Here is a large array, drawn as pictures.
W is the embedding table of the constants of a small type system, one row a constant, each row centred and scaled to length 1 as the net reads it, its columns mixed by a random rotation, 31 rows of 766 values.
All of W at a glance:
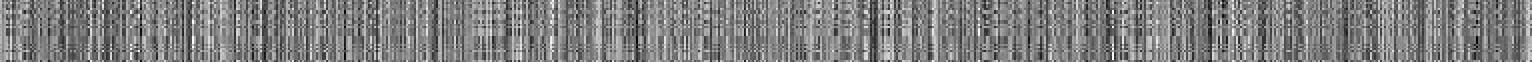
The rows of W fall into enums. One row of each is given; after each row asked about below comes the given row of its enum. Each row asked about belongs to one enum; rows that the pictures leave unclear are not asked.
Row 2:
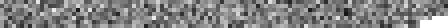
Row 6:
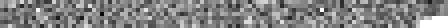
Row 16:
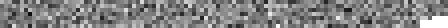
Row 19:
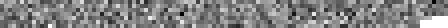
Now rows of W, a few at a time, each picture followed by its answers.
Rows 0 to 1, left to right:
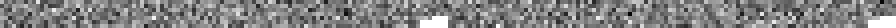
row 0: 2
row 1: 19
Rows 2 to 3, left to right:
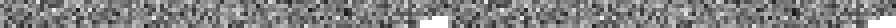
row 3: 2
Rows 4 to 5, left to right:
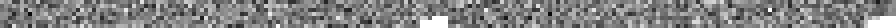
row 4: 16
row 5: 6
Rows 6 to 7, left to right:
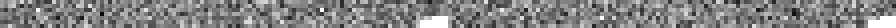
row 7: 2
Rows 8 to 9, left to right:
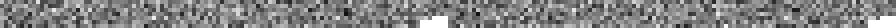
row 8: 2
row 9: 16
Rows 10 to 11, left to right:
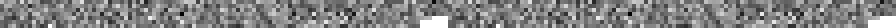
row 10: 19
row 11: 19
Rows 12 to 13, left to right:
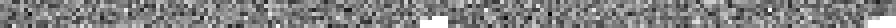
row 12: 16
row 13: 6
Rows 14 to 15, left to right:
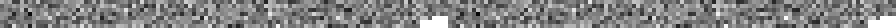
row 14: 16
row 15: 16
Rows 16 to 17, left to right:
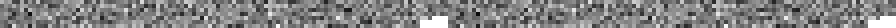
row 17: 16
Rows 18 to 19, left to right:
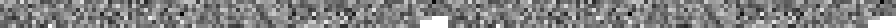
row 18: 19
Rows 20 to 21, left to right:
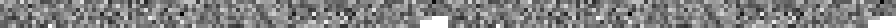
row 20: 19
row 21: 19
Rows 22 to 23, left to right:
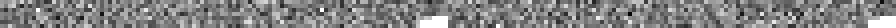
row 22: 6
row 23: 19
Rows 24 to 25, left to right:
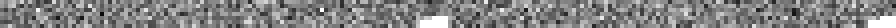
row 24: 6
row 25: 2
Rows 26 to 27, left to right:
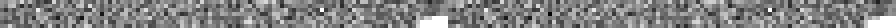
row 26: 6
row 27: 6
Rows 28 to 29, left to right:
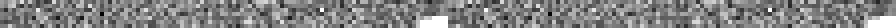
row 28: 6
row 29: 6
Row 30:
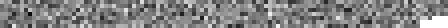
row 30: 16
